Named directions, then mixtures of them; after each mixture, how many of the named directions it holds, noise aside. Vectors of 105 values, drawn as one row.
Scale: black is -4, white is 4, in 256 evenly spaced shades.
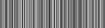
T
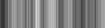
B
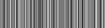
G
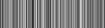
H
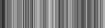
two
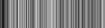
three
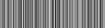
one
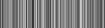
one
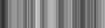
one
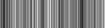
three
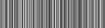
one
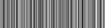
one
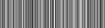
two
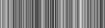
three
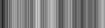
one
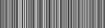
three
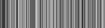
three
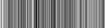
two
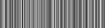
two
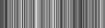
two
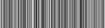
one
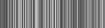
three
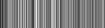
three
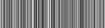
two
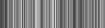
two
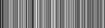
two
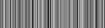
two
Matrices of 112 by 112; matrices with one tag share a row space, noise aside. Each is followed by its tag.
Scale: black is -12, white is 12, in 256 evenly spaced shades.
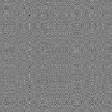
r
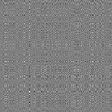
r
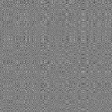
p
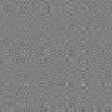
p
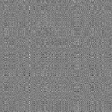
r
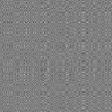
p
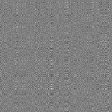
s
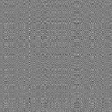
r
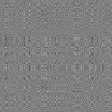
r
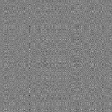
r
